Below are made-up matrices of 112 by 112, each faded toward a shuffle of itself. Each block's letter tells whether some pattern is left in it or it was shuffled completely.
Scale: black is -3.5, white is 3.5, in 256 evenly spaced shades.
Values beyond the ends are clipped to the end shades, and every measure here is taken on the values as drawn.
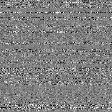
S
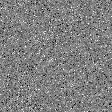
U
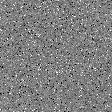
U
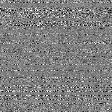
S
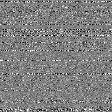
S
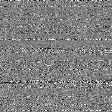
S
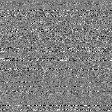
S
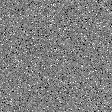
U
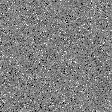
U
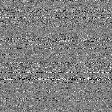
S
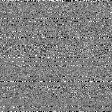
S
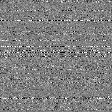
S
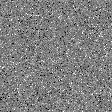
U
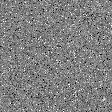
U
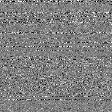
S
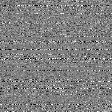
S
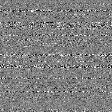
S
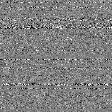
S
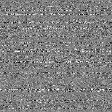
S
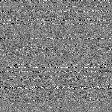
S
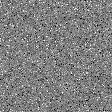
U
